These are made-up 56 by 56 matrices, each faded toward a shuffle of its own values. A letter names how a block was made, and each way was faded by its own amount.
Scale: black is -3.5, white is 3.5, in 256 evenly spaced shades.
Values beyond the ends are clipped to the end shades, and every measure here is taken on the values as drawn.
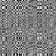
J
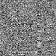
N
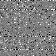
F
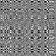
J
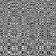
J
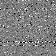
F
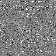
F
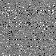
F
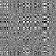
J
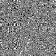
N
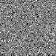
N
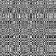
J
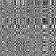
J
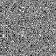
N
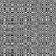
J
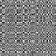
J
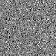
N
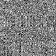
N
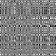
J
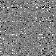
F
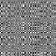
J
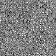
N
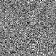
N
